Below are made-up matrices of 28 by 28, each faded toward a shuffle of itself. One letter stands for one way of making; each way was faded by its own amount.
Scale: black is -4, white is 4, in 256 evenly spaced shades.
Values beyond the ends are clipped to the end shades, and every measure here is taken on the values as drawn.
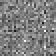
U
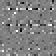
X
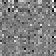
X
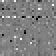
X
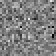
U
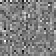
U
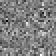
U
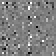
X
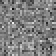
U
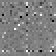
X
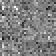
U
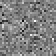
U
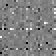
X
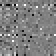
X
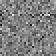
U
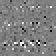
X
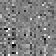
X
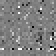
X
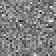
U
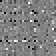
X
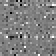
X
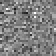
U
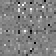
X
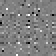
X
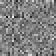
U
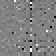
X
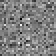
U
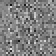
U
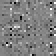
X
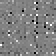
X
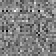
U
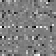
X
